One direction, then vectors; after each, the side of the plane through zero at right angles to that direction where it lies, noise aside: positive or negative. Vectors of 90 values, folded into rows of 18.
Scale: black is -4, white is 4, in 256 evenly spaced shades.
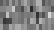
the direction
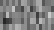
positive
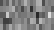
positive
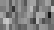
negative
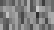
positive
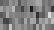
positive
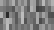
negative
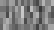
negative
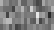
negative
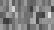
positive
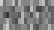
negative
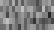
negative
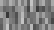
negative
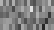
negative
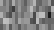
negative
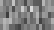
negative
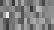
positive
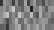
positive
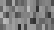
negative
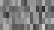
negative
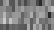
negative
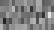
positive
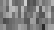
positive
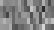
negative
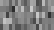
negative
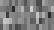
negative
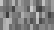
negative
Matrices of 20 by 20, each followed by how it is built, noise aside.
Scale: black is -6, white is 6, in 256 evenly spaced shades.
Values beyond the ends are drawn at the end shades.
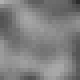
smooth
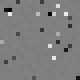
sparse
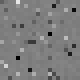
sparse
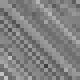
Toeplitz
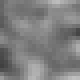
smooth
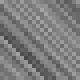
Toeplitz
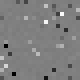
sparse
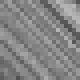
Toeplitz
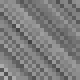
Toeplitz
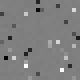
sparse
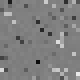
sparse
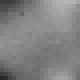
smooth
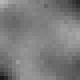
smooth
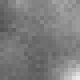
smooth
